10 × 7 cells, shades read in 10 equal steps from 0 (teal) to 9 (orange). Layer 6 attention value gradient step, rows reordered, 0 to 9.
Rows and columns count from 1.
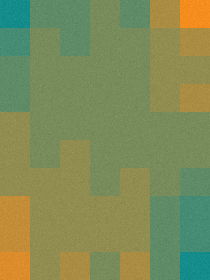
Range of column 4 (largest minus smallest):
1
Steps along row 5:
down same same same same same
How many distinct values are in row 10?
6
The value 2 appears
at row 2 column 1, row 8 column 7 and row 9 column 7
